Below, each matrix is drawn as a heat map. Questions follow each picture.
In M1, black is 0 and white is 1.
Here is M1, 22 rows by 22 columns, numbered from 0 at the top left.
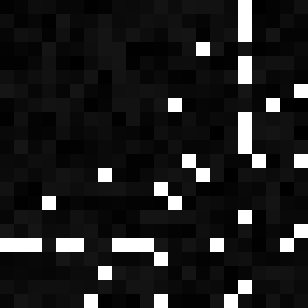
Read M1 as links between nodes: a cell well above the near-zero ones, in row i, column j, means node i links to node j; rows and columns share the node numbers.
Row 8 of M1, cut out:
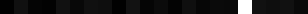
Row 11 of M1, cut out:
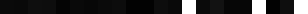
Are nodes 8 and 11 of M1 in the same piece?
no
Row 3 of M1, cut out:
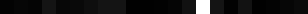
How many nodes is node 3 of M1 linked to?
1
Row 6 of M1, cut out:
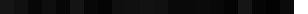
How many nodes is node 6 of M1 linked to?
1
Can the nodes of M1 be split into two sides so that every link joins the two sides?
yes
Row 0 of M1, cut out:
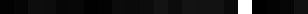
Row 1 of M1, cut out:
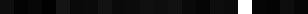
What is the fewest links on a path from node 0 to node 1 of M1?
2
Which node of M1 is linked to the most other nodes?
node 17
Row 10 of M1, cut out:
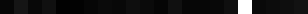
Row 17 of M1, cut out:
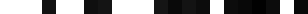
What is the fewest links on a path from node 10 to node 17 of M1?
1
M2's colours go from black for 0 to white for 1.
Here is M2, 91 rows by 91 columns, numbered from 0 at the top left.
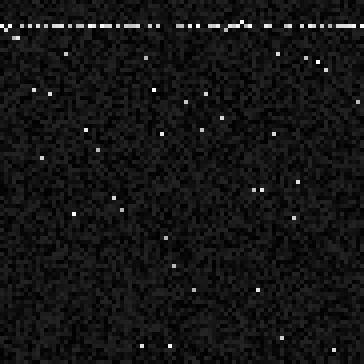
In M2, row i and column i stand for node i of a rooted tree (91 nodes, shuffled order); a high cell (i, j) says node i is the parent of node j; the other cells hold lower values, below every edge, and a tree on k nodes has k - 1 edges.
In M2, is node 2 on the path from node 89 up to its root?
no
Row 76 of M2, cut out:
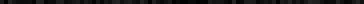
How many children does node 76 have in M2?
0
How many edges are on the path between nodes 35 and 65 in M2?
4
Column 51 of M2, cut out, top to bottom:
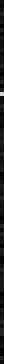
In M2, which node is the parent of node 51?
23
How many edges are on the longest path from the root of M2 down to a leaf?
2
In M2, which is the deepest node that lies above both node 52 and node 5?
6
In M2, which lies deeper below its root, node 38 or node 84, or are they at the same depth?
node 38
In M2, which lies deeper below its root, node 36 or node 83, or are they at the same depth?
the same depth
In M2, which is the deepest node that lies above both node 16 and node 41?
6
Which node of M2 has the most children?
6
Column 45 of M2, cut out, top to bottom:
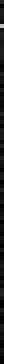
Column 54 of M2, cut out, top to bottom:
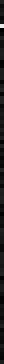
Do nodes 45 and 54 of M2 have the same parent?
yes
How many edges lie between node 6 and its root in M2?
0
